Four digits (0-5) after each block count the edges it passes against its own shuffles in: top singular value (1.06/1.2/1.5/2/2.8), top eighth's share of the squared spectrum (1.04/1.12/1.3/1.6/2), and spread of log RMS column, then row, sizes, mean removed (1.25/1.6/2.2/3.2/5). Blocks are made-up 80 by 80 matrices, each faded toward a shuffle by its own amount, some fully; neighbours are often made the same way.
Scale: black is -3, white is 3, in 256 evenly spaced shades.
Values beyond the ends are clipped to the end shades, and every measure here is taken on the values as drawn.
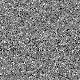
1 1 0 1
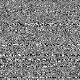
1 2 0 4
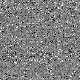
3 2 0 2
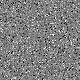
0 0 0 0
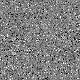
2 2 0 2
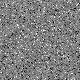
0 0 0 0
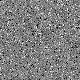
1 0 0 0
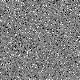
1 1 0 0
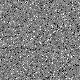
0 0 0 0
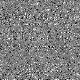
3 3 0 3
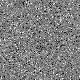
0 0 0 0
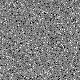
0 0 0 0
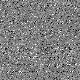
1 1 0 3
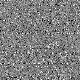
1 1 0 2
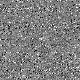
1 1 0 3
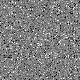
3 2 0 1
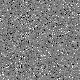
2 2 0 0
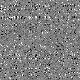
4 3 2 2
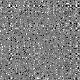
4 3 2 2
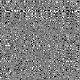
4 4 2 3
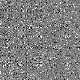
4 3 2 2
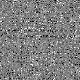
3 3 2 2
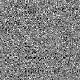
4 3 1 1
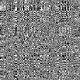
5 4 3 3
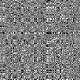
5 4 3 3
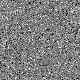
2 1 0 0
